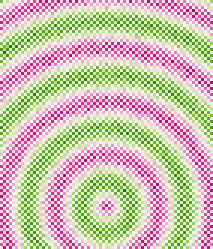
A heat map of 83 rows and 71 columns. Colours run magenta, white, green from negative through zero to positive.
Odd rows or columns: none. Average level on the scale: 50%. Rings: centred on the bottom middle. Slope: none.
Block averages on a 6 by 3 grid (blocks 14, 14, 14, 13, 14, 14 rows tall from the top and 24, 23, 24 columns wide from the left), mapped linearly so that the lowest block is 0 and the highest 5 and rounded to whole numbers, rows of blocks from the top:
242
121
303
222
151
151
